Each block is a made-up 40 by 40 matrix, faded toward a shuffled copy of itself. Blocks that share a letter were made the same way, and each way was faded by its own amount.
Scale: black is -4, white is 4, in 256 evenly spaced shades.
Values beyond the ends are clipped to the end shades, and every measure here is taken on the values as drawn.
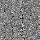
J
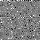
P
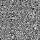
J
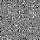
P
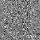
J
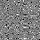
P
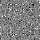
P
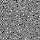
P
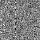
J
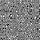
P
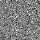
J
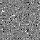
P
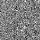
J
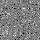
P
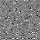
P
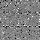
P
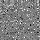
P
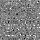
P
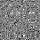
P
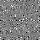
P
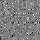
P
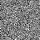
J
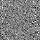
J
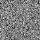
J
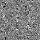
J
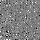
P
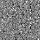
J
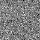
J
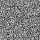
J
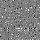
P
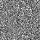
J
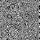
J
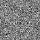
J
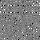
P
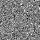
J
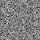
J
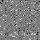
P
